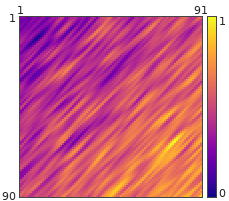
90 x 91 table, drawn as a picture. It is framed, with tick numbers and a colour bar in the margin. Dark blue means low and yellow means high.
On average the colour sits 50% of the way up the scale. Neither half mirrors the other. Streaks slant up to the right. The bottom right is the ninth with the highest average. No lone cell stands out from its neighbours. There is an overall slope up to the bottom right.
